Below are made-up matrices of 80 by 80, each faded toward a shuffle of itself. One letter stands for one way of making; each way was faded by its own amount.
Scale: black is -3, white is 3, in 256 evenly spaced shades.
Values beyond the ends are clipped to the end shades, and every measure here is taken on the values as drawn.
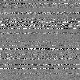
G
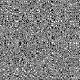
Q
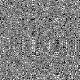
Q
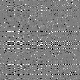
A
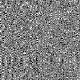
Q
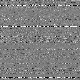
G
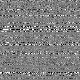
G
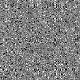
Q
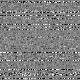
G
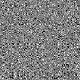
Q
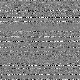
G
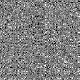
Q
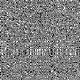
Q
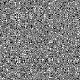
Q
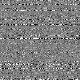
G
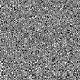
Q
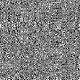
Q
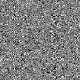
Q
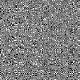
Q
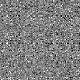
Q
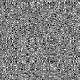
Q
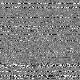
G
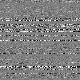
G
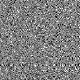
Q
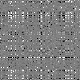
A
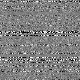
G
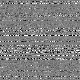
G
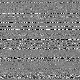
G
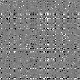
A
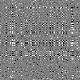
A
